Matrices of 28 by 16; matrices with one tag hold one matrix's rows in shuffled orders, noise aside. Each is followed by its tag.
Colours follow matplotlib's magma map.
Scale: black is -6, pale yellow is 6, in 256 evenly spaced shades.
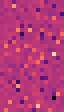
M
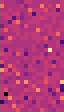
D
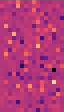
M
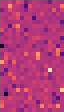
D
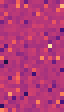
D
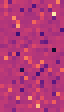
M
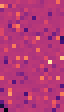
D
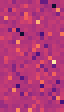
M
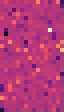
D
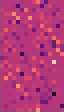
M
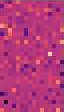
D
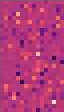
M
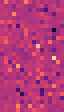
M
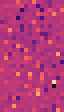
M
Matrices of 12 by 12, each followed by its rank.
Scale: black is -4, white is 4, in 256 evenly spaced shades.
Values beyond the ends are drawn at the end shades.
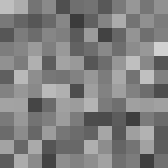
full rank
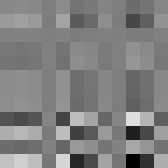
one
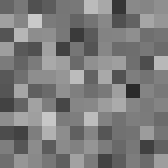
full rank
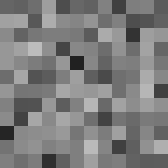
full rank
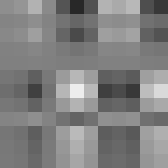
one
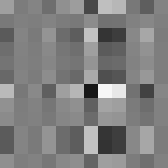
one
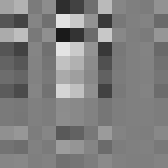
one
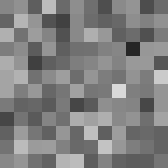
full rank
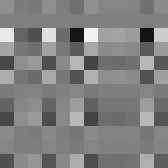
one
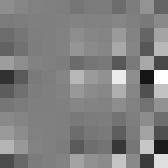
one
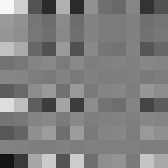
one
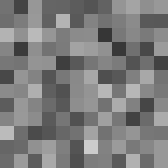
full rank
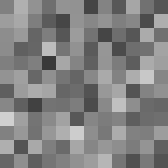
full rank
